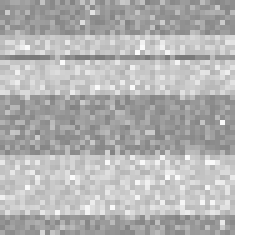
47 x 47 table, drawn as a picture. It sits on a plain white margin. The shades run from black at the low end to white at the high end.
Average level on the scale: 70%. Stripes: horizontal, repeating 2 times. Odd lines: row 12.
